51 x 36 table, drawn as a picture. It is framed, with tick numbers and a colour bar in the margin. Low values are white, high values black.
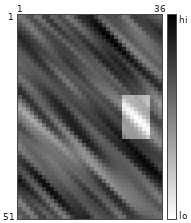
Most values sit high, with a long tail of low ones. There is no overall slope. The grain runs diagonally down to the right. An odd patch, lower than its surroundings, sits in the middle right. The ninth with the lowest average is the middle right.
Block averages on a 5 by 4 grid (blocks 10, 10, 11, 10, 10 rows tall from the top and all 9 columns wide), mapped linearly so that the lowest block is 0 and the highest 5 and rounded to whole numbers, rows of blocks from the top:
4 4 5 3 / 4 4 4 4 / 3 4 4 0 / 3 2 4 5 / 4 4 4 3
